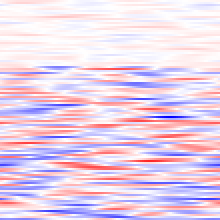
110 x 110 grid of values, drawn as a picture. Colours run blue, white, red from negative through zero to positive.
Grain: streaks across. Average level on the scale: 50%. Seam: horizontal, 30% of the way down, the top part calmer. Slope: none.
